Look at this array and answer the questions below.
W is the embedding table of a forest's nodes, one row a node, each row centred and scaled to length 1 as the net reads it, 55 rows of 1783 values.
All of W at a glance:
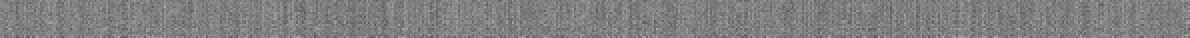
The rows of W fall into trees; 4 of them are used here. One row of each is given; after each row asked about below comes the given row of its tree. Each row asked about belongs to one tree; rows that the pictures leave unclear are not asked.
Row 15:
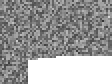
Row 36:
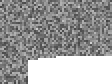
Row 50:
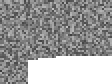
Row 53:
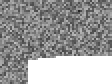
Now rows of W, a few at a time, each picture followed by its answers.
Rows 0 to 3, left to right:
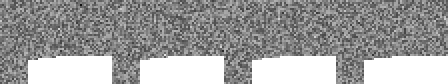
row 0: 36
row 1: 53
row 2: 53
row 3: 50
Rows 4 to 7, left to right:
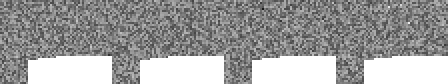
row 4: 15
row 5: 36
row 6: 50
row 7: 15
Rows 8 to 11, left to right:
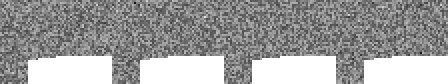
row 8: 36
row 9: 53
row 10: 15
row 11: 50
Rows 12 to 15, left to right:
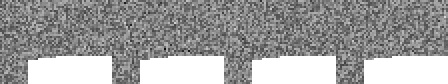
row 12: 36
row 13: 15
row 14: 53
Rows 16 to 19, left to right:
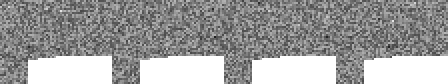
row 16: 53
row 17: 15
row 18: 15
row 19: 36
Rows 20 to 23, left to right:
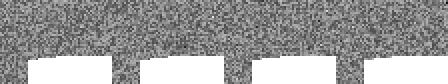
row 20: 36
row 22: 15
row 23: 53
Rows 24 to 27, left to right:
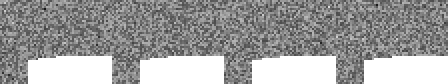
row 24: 36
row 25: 53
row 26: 53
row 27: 15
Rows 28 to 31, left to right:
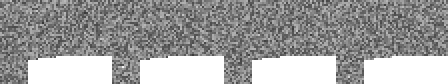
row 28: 36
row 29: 36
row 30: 50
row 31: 53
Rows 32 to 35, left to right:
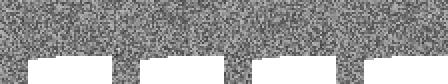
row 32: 53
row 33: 53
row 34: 53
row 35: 53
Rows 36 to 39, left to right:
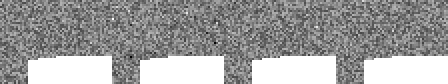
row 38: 36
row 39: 53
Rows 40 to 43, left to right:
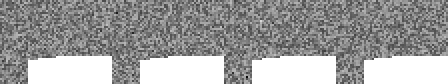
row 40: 15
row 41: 50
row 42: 36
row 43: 36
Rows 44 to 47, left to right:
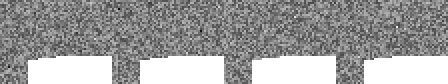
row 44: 36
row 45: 50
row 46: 53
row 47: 36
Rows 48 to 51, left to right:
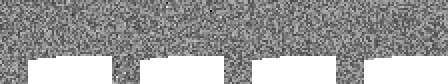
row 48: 15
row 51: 53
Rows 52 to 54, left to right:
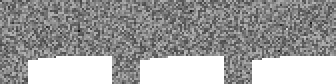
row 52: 36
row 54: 36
